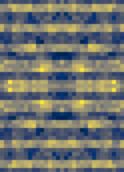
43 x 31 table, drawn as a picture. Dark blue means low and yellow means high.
The grain runs across in streaks. Its left and right halves mirror each other, and so do its top and bottom. Horizontal stripes repeat 9 times down the table.
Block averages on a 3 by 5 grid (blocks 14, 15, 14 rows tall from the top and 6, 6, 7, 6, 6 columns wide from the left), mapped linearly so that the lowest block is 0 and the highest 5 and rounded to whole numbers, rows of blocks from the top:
01210 | 45054 | 01210
